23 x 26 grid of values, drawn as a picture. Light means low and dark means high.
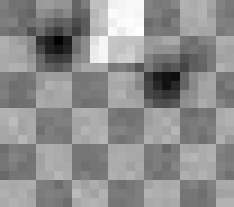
In the top middle lies a patch that is lower than the rest. The ninth with the lowest average is the top middle. The top left is the ninth with the highest average. There is no overall slope. There are two bumps.
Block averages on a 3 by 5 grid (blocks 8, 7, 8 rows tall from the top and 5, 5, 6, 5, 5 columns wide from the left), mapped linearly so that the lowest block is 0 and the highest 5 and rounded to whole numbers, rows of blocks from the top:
35043
33353
33333
